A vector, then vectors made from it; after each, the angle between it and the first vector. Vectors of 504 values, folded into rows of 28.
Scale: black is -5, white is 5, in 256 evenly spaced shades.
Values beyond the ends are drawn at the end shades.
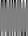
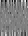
nearly parallel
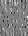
partly opposed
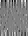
nearly parallel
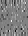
partly aligned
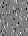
orthogonal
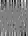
nearly parallel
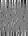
nearly opposite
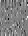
partly aligned
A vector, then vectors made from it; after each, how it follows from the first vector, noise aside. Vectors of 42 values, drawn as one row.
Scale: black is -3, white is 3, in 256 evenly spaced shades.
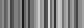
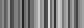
copied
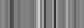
partly zeroed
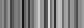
copied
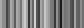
reversed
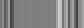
partly zeroed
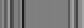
partly zeroed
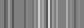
partly zeroed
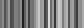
copied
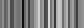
copied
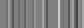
partly zeroed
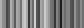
reversed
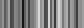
copied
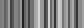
copied
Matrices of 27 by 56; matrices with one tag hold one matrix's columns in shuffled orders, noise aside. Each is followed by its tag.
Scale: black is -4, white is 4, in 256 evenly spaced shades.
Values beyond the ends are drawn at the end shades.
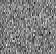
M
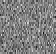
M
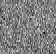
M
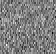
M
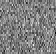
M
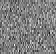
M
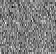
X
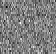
X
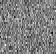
M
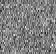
M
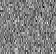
X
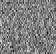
M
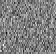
M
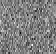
M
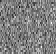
X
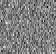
X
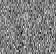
M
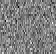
X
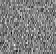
M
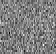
M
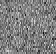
M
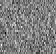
M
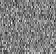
X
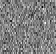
X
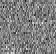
X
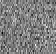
M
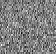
M
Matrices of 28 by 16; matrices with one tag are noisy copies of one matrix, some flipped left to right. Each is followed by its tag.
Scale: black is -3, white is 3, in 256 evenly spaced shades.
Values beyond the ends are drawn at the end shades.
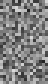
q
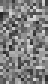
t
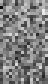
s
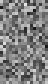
q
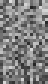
s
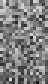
s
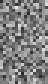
q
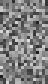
t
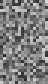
q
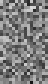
q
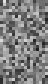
t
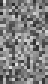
t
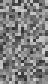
q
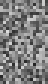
t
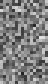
q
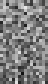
s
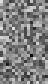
q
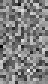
q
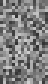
t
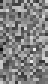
q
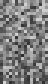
s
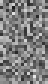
q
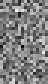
q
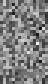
t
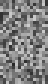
t
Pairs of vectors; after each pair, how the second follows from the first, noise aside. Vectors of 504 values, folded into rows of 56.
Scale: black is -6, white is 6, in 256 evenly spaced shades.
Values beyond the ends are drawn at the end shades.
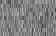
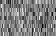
scaled up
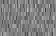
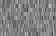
sign-scrambled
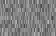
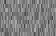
sign-scrambled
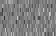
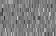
copied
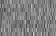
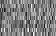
scaled up
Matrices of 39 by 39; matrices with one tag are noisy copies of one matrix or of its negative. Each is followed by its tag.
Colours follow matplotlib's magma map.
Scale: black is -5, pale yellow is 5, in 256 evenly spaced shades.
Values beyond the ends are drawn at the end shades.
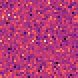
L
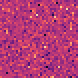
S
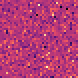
S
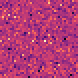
L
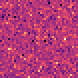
L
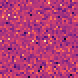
L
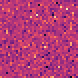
S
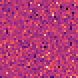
S
